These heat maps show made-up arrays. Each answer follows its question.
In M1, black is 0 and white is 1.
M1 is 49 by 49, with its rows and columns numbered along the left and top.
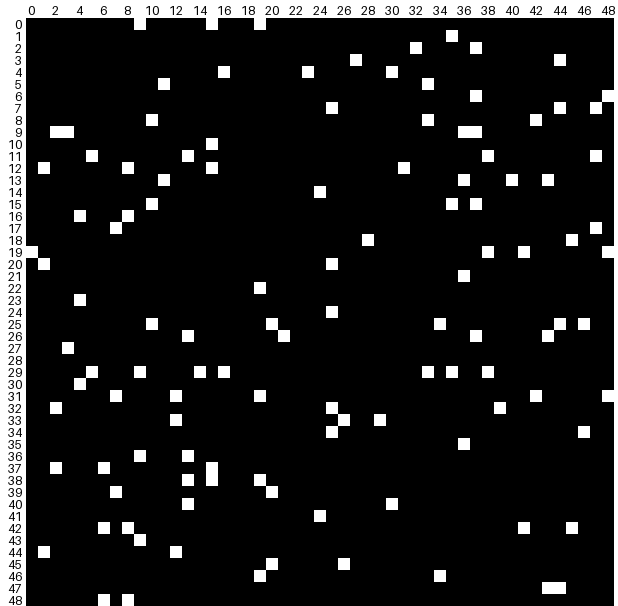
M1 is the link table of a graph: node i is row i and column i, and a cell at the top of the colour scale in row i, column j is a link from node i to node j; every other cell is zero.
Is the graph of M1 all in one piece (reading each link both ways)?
yes
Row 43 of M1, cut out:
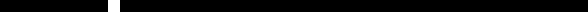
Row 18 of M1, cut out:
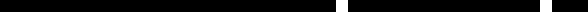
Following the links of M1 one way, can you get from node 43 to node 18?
no
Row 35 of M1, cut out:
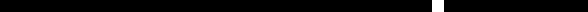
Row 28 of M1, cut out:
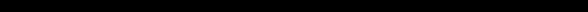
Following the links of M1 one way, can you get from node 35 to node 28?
no
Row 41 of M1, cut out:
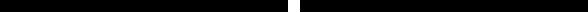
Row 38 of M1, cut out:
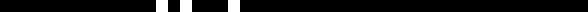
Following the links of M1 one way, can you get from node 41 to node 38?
yes
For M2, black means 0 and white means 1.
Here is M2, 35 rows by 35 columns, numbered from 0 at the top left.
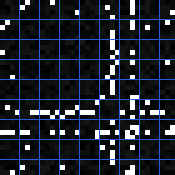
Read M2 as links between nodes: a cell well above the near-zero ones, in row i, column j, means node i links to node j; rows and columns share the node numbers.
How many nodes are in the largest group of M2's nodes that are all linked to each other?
3
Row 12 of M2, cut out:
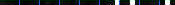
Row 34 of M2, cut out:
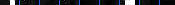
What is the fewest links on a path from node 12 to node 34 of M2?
2
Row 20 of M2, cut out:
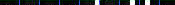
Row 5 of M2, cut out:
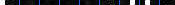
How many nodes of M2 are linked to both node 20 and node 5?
2
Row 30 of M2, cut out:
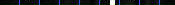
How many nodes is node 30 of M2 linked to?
1
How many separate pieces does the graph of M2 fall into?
2
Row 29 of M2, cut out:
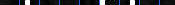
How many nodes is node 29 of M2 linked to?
3
